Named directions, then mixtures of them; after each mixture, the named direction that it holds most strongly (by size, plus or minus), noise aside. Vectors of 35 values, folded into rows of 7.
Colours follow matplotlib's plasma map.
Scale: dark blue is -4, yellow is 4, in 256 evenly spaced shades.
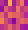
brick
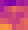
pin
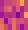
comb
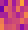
comb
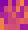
comb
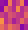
brick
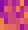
comb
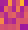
brick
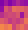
pin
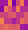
brick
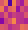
brick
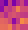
pin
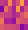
brick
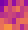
pin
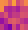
pin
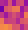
pin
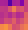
pin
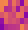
comb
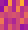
brick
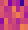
comb
